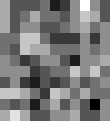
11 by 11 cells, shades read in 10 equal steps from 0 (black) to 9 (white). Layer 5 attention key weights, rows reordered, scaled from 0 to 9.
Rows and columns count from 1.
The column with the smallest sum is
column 7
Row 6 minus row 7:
0 -1 -3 1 2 1 -1 -6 0 -2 2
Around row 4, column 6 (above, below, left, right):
3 4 4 2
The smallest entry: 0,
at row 10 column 10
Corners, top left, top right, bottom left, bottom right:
6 3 6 5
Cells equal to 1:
4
